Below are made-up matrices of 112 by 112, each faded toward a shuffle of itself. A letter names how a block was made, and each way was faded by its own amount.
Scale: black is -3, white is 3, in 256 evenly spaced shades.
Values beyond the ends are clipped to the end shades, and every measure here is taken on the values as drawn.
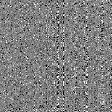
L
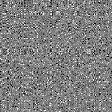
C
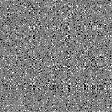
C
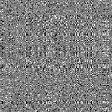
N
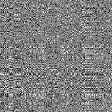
N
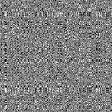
N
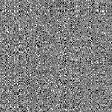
L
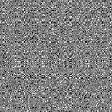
N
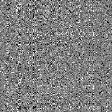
L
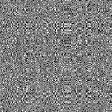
N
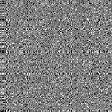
N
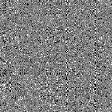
L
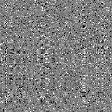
C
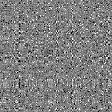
C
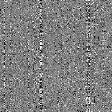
L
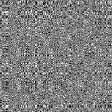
N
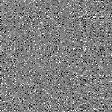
C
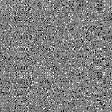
C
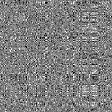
N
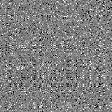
C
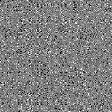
C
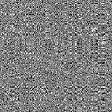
N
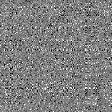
C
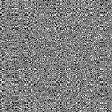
N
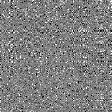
C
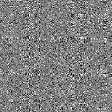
L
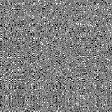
C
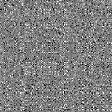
C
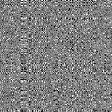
N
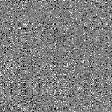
C
